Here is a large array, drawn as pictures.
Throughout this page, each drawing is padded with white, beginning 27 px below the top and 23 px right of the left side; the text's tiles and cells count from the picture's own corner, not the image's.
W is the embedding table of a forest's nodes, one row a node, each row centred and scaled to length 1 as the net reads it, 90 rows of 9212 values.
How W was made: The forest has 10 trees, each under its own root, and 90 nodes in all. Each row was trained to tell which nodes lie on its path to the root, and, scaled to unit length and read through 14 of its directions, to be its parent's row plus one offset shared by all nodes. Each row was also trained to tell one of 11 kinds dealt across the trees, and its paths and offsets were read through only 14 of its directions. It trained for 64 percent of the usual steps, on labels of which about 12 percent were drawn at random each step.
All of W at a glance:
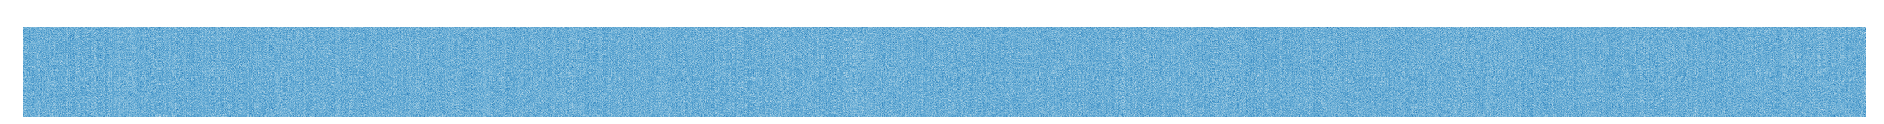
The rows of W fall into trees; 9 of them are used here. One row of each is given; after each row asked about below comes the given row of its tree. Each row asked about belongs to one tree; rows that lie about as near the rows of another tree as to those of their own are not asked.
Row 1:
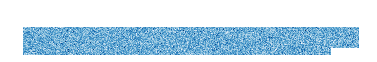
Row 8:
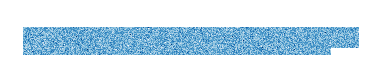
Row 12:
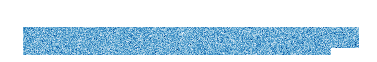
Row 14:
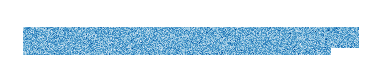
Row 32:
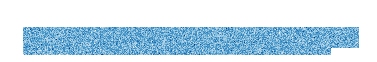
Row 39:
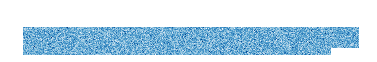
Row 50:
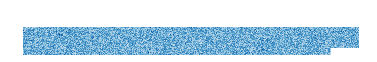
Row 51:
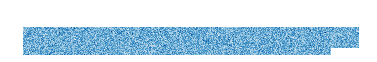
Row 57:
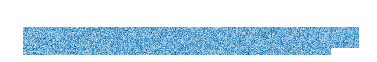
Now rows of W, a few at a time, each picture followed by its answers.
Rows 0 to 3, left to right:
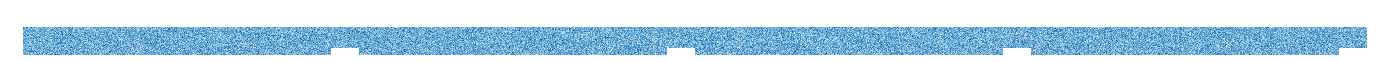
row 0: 50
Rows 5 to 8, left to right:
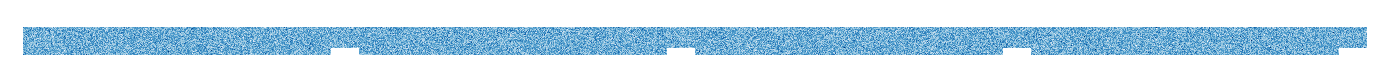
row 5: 12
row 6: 1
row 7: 39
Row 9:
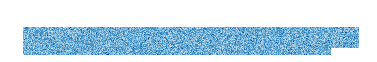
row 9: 57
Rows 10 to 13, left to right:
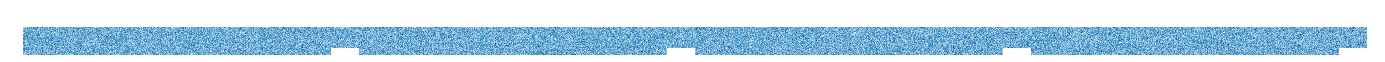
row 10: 1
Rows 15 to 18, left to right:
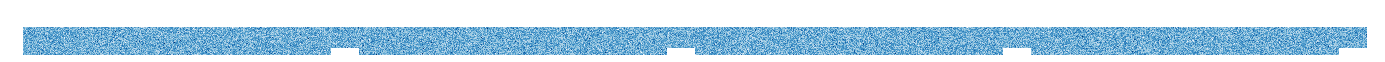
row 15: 50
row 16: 57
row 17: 1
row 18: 50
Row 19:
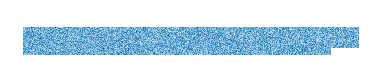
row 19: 1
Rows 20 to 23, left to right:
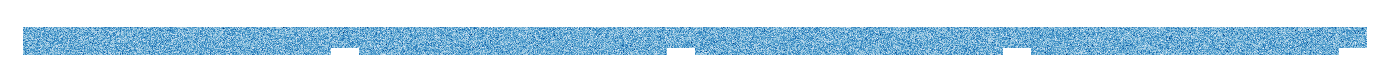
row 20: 50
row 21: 12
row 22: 1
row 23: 50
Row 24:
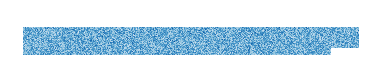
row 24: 57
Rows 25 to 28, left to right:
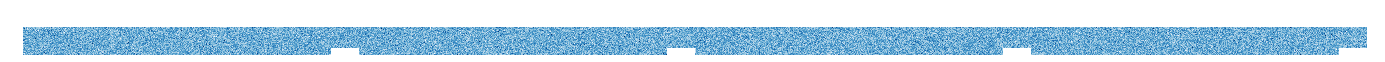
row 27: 50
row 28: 1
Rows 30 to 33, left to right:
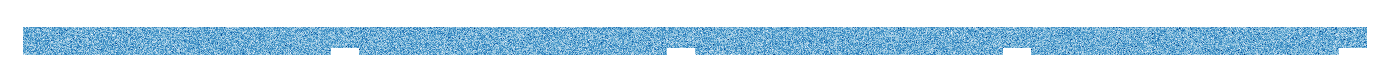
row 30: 1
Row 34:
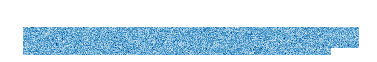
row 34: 8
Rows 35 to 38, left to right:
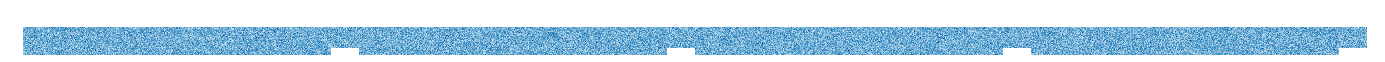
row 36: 12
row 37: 8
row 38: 1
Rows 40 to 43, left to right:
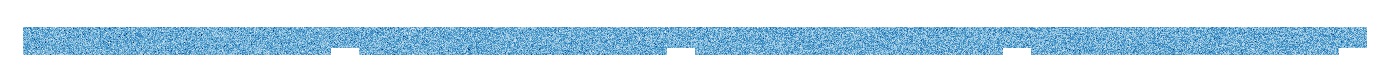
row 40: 32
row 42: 57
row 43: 12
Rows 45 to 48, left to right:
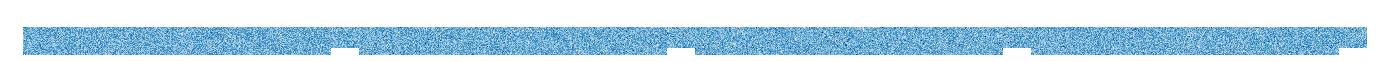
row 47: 57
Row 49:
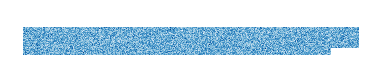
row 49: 50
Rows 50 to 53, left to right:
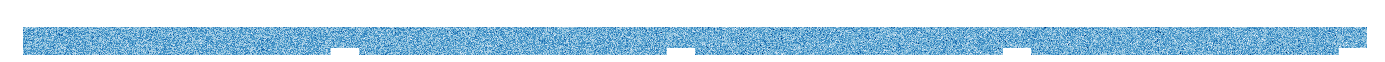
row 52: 32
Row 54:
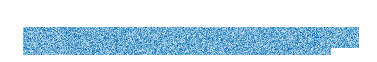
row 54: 12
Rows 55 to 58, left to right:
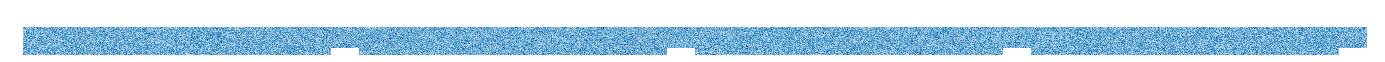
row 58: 12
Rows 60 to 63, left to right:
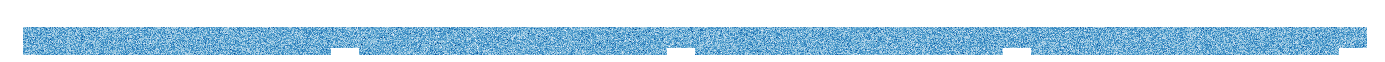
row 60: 1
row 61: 12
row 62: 12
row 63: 12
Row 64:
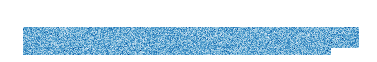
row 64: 32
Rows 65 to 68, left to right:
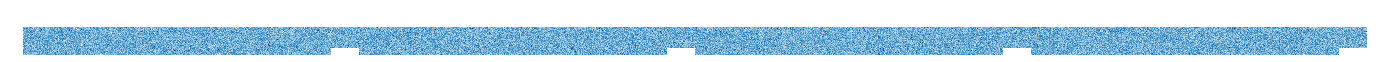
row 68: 32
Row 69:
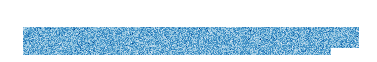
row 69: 51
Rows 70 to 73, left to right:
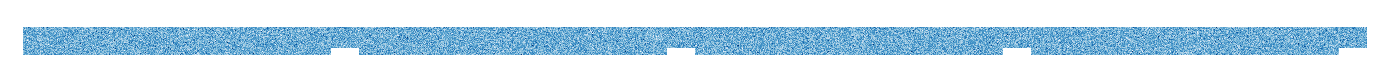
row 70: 50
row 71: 57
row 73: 50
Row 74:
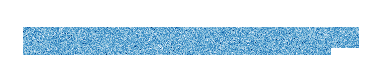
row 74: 57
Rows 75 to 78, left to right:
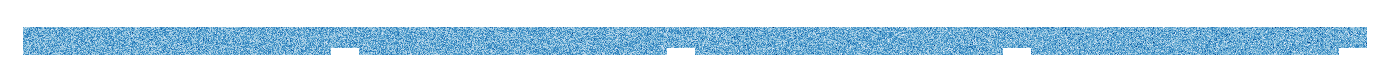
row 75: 51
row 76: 50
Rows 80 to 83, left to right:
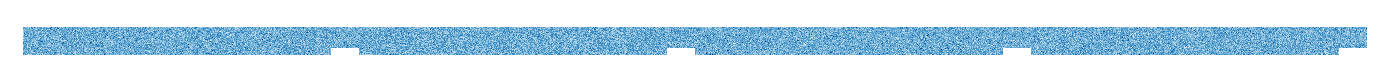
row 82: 57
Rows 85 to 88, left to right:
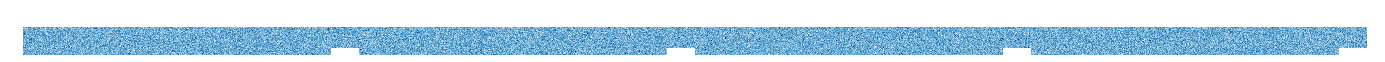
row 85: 39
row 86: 12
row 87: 57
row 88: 14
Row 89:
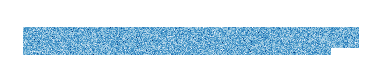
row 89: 57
